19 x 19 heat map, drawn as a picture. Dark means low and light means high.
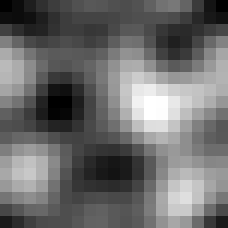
Average level on the scale: 40%. Stripes: none. Lone odd cells: none. Grain: blotchy.
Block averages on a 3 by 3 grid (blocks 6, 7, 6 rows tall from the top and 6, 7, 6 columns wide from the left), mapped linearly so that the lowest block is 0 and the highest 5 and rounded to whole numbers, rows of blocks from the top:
0 1 0 / 1 3 5 / 3 0 4
